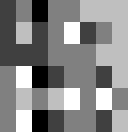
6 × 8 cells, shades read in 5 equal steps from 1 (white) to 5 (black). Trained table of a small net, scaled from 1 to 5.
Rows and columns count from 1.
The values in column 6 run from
2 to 4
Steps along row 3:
same same down same same down same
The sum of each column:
21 13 26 19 14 18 16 13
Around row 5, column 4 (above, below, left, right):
4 4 3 1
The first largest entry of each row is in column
3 1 1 3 1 3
